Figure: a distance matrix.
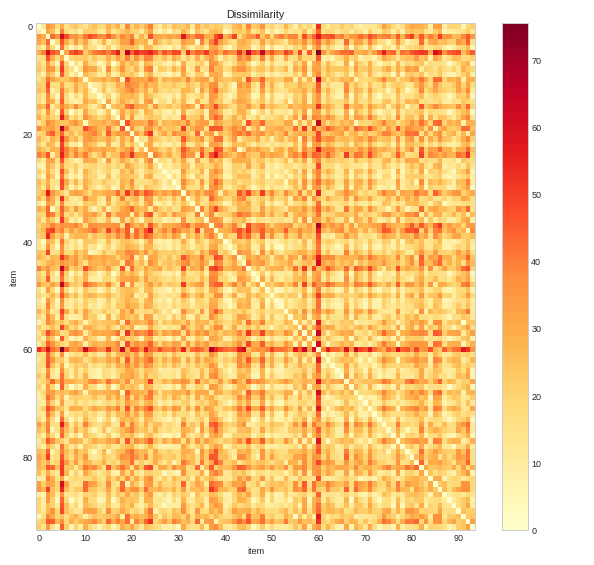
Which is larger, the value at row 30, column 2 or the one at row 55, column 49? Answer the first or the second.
the first
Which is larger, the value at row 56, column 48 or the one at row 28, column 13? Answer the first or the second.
the first
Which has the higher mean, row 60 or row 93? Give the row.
60
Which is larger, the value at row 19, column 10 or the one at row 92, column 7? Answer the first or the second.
the first
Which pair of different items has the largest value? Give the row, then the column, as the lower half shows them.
60, 5
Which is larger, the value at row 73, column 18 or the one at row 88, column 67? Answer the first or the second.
the first
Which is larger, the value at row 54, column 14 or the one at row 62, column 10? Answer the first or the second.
the second
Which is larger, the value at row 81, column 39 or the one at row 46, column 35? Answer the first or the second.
the first
